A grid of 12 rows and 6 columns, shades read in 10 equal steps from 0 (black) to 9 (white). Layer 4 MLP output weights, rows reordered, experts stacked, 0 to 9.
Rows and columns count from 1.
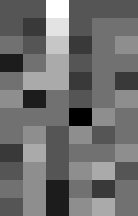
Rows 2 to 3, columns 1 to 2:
3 2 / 4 3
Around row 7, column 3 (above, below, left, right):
4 3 4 0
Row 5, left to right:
4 6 6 2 4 2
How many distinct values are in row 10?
3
